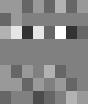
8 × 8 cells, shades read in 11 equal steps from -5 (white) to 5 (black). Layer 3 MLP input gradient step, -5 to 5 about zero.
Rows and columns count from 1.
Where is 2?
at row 8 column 4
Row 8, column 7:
-2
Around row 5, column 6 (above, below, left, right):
0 1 0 0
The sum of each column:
-3 -6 4 -4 1 -7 3 -1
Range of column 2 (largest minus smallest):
5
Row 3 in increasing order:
-5 -4 -4 -2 1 1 3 3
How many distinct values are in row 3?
5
